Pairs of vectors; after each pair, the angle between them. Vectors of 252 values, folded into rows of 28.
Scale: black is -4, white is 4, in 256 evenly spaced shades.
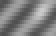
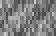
partly opposed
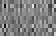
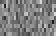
partly aligned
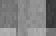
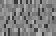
orthogonal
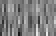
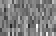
partly aligned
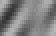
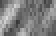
nearly opposite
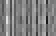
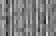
nearly opposite
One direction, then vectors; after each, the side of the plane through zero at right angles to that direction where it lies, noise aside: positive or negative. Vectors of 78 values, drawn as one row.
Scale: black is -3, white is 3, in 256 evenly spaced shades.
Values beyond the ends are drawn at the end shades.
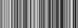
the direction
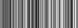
negative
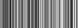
negative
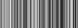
positive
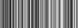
negative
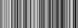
positive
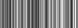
negative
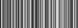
negative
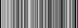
positive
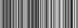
negative
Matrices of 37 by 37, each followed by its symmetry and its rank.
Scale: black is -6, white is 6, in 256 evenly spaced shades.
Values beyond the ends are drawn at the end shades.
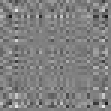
antisymmetric, rank two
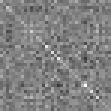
symmetric, rank five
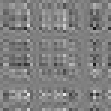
antisymmetric, rank two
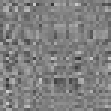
neither, rank five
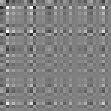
symmetric, rank one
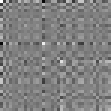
symmetric, rank two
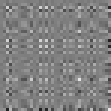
symmetric, rank two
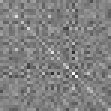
symmetric, rank five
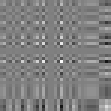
symmetric, rank one
